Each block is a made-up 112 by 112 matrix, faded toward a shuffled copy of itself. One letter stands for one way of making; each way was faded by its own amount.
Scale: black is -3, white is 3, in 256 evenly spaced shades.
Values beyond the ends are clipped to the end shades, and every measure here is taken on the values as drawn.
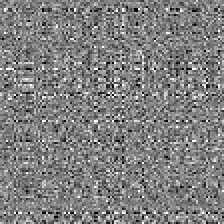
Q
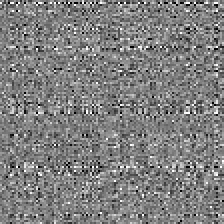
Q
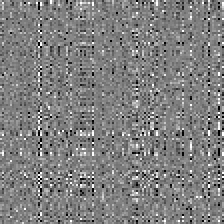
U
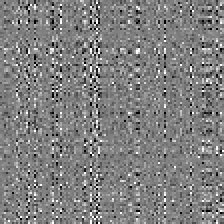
U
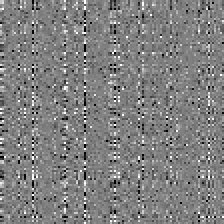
U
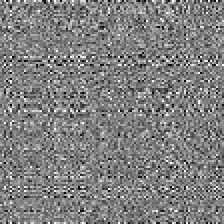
Q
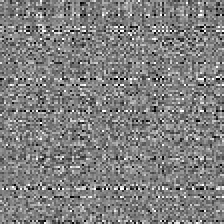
Q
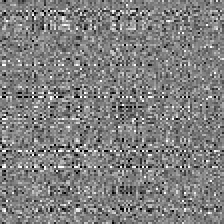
Q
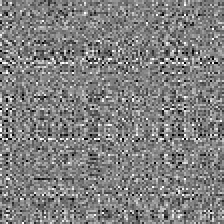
Q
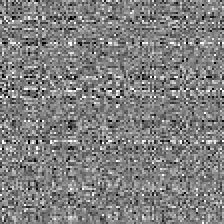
Q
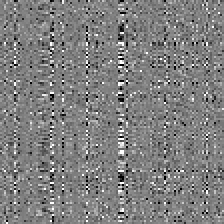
U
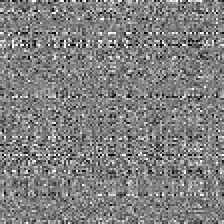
Q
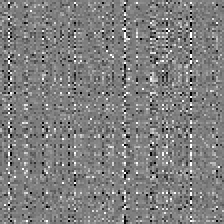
U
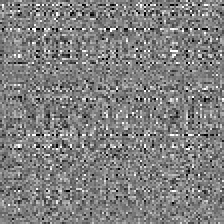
Q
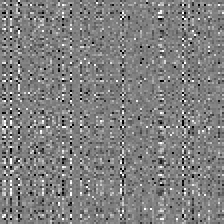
U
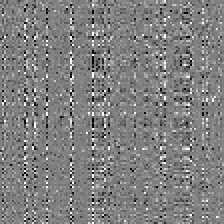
U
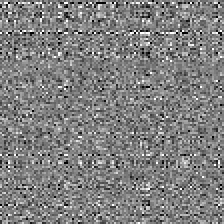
Q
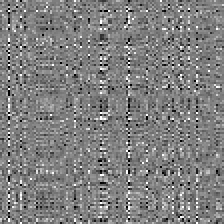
U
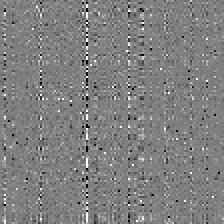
U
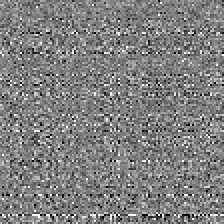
Q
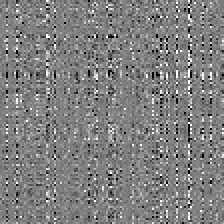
U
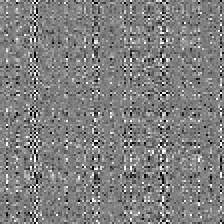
U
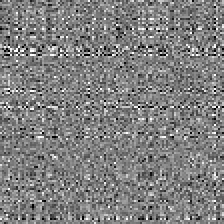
Q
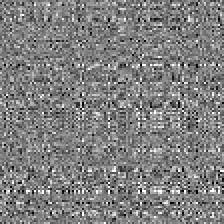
Q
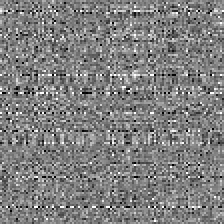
Q
